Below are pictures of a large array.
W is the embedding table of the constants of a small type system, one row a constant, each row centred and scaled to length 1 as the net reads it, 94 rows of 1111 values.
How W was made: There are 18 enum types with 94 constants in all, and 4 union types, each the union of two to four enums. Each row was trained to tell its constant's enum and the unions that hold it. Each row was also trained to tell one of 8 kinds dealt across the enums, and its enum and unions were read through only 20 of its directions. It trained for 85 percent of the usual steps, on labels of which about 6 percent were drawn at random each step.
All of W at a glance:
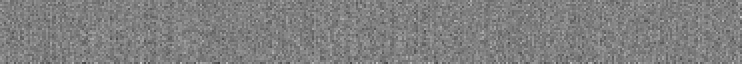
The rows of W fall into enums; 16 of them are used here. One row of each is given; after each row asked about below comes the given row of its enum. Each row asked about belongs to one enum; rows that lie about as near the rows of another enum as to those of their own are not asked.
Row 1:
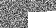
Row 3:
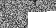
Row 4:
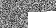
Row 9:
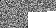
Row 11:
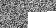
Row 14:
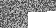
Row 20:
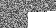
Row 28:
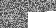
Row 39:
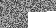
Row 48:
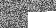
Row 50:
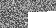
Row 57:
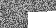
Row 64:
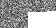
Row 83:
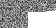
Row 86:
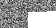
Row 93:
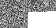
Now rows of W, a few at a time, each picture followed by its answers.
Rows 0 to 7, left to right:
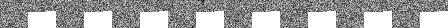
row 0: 48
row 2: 9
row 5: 4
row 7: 48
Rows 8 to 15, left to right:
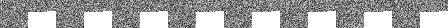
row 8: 14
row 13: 4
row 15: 11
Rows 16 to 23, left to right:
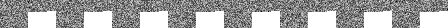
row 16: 9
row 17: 28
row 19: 64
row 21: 64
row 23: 48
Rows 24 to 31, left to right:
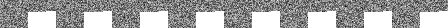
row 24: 86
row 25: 57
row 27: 39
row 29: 64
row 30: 9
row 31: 20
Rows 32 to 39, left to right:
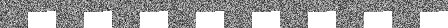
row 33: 14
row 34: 57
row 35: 20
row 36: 9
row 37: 11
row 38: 14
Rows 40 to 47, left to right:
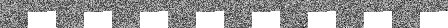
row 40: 57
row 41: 14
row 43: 3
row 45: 11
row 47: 14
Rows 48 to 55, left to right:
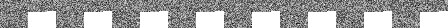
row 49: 48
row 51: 86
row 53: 9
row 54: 50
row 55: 39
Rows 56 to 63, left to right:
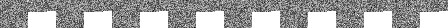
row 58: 14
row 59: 50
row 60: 83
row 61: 57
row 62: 39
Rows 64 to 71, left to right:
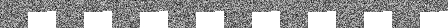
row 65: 86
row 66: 64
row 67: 64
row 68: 50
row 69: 9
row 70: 48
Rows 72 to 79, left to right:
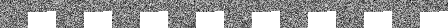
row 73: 57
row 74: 28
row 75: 11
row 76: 64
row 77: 20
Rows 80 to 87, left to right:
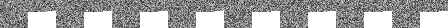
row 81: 20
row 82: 28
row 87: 86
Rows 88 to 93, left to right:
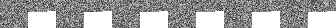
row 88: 20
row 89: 57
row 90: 48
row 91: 20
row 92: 4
